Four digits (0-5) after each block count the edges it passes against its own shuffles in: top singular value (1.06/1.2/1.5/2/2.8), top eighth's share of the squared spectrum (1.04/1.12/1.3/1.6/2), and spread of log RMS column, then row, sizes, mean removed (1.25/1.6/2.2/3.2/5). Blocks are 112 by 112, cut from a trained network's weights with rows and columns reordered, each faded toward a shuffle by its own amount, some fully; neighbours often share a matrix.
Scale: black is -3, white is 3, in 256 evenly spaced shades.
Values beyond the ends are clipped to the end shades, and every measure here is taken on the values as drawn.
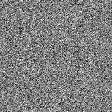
3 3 1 1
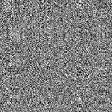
4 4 3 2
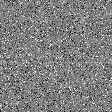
0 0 0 0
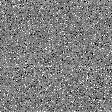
0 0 0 0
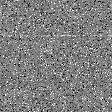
1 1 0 0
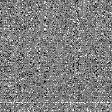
3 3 3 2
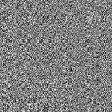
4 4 3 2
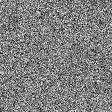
0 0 0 0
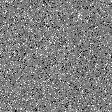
0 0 0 0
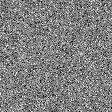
0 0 0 0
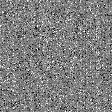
2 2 0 1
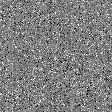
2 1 0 0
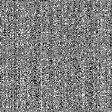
3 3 0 3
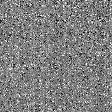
2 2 0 2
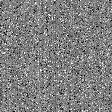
2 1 0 1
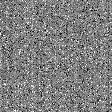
2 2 0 1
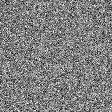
1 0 0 0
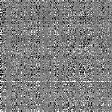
3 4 4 2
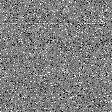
1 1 1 0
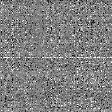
3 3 3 2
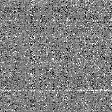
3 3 3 2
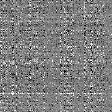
3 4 4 2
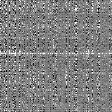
3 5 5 2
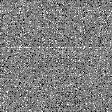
2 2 2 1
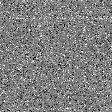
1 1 1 0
